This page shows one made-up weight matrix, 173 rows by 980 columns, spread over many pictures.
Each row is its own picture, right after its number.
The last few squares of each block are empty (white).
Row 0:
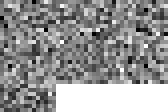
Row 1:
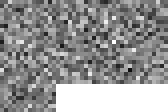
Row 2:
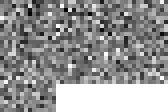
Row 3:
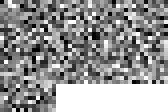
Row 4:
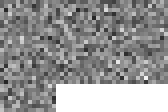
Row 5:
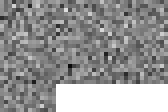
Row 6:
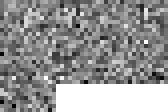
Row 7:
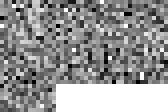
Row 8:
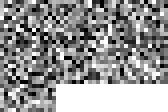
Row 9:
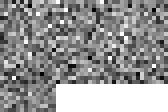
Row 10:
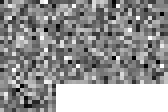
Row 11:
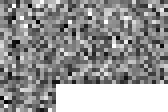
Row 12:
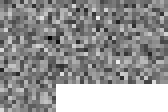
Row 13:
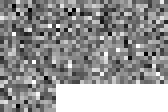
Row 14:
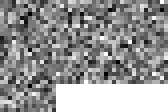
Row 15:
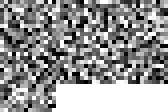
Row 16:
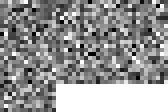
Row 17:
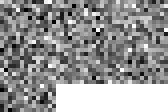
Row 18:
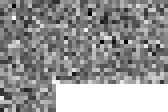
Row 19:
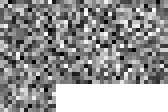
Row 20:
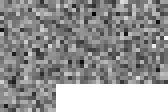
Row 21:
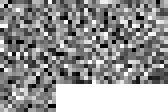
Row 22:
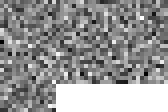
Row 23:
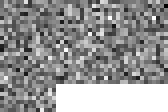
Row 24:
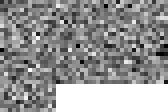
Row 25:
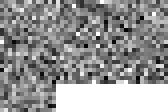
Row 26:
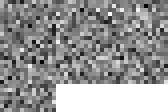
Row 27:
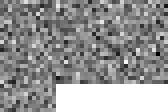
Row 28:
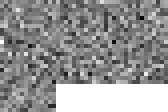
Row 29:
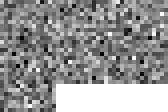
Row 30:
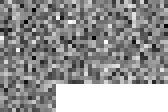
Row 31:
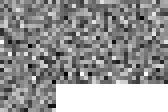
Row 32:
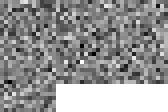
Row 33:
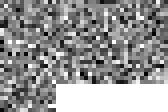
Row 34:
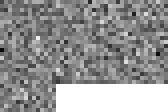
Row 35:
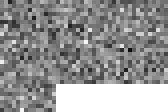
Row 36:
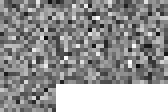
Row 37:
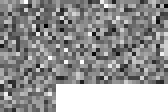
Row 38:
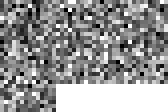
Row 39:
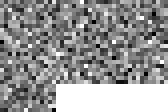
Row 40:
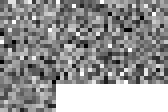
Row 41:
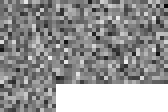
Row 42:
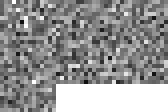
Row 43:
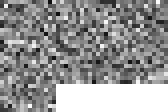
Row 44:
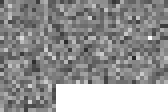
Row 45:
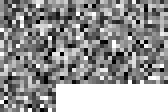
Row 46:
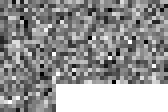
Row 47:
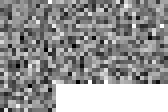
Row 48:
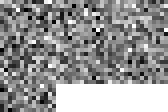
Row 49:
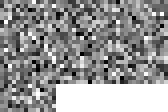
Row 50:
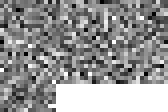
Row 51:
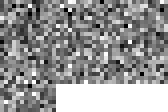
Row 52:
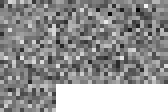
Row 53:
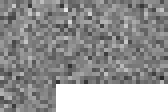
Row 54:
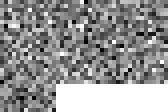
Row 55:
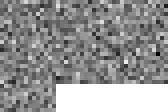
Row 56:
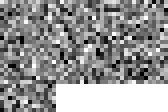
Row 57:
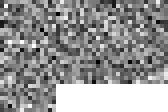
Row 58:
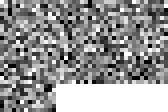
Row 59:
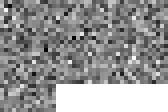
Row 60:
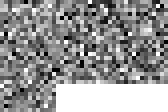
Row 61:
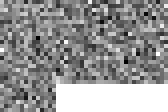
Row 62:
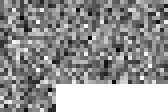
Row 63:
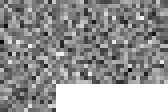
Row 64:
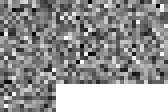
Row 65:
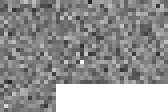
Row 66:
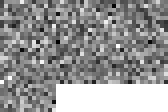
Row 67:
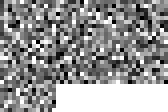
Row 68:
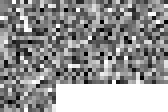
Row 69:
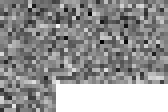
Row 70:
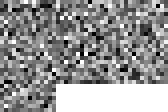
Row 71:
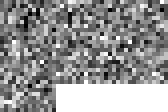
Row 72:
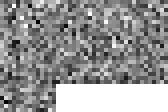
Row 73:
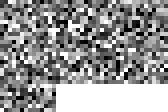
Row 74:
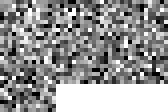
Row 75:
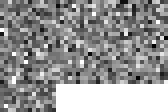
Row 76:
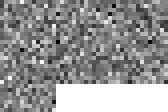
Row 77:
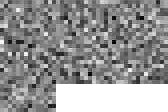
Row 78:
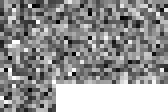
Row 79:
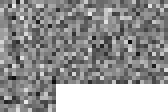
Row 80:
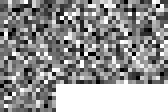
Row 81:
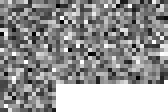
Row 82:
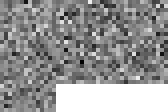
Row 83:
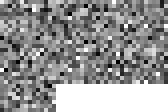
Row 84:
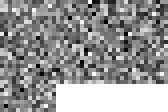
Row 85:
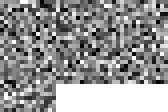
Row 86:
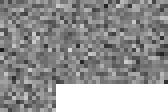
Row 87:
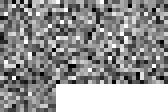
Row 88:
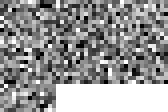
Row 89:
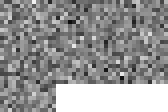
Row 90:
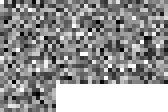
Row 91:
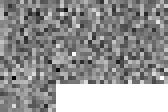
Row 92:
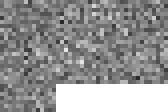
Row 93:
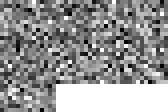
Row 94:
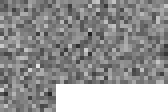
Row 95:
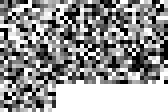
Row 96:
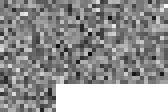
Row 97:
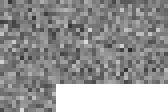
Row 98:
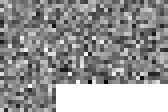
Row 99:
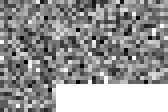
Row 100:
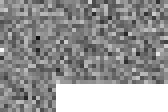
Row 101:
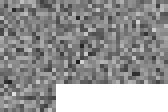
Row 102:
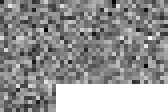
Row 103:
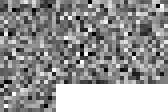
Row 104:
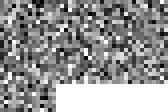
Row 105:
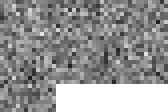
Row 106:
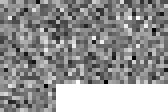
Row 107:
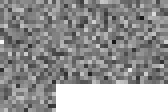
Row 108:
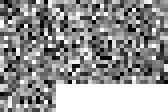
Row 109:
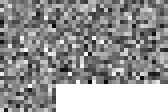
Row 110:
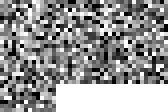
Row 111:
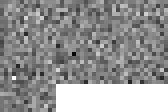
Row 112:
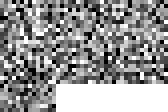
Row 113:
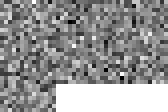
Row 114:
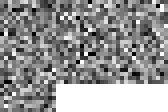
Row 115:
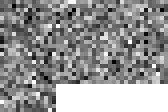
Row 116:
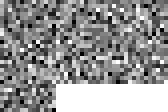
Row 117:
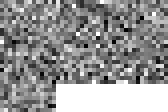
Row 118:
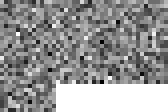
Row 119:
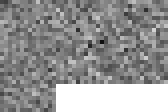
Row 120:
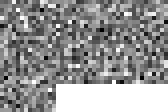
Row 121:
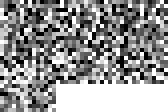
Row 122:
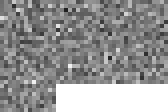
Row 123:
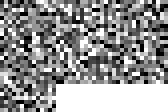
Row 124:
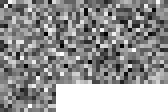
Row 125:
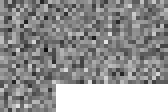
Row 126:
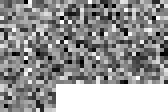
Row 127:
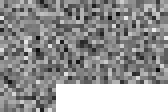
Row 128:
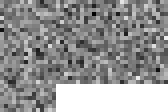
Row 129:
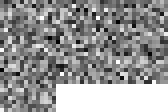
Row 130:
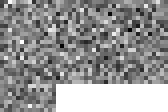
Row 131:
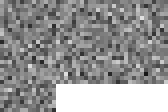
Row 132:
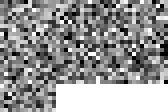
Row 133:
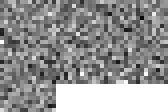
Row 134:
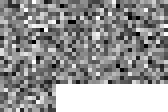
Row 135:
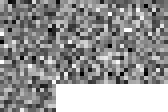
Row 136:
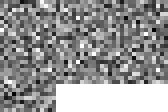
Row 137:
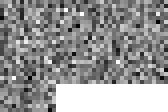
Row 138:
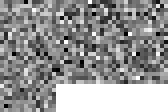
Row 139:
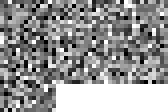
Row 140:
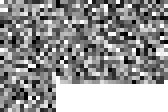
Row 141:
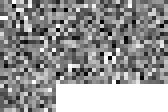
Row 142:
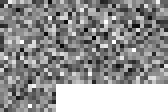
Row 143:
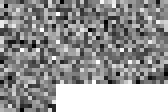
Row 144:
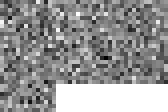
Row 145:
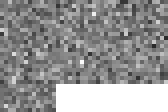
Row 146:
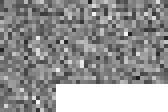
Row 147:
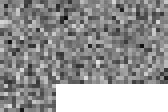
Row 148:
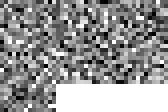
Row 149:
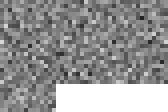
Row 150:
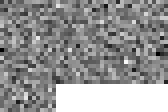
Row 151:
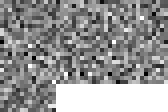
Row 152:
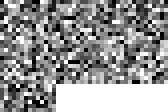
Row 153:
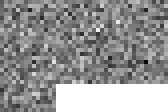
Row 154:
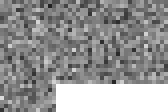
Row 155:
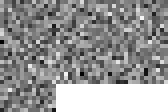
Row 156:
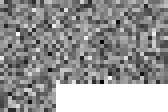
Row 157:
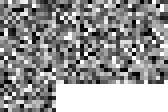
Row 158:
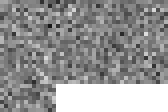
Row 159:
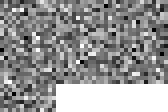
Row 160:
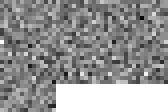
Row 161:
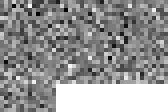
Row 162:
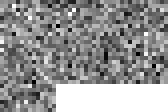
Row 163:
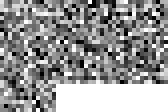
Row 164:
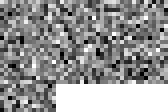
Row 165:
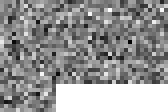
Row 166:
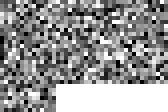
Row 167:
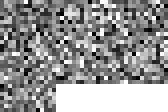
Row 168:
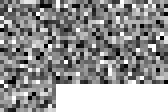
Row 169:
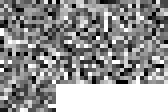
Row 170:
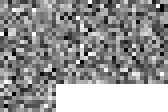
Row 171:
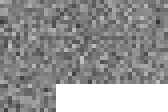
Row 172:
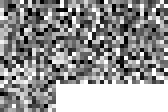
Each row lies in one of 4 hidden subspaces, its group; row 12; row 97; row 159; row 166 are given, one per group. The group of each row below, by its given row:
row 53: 166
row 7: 166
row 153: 12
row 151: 97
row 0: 12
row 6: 166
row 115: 166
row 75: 159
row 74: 166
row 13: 166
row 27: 159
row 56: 12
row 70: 159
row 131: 97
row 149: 97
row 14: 166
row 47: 12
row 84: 159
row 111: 166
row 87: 166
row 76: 97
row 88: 159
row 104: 166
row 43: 97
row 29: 12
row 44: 12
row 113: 12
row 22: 97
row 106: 12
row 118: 12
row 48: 12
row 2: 166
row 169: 97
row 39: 97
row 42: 166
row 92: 159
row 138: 159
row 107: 97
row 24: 159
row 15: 97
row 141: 166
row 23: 159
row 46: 166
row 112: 166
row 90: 12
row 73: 97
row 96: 159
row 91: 166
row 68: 166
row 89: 12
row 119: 12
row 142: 97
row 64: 159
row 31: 97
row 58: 12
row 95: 159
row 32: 159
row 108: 12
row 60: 159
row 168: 159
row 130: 97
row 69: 166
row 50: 97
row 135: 97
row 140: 159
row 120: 166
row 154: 166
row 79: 166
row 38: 166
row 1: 97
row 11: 166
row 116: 97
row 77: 97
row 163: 159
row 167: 159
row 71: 166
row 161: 166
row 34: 159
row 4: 12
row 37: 159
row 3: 12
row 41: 159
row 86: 159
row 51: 166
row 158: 166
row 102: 12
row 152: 12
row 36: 12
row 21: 97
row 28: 97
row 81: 159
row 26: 97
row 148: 97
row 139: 12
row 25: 97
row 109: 12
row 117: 97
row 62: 166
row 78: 166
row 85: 159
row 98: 12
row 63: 97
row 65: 159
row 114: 159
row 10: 12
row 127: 159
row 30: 12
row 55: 159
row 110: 166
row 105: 166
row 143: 97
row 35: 97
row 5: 166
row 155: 97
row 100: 159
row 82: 159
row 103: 159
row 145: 159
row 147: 97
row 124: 97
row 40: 97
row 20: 159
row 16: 159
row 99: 12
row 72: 166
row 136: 159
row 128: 159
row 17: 12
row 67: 97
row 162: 166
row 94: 159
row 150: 159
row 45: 166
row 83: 12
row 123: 159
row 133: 97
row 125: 12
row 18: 166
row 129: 12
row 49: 12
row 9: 166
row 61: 159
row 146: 159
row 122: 166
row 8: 12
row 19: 97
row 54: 97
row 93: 12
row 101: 159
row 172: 166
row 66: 97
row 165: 166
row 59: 12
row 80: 159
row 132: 159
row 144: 12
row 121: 166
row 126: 159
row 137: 166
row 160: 97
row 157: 159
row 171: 12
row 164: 12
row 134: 12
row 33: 97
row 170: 159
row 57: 97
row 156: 12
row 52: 97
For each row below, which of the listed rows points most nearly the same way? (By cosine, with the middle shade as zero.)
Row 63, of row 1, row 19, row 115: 1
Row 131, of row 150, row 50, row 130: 50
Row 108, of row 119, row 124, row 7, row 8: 119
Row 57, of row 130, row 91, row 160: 130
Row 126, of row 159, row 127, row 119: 127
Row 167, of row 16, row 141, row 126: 16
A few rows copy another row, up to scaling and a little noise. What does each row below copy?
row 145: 75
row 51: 38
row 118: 156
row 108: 144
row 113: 89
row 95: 132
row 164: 56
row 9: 87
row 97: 35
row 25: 117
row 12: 129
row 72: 11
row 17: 48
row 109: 98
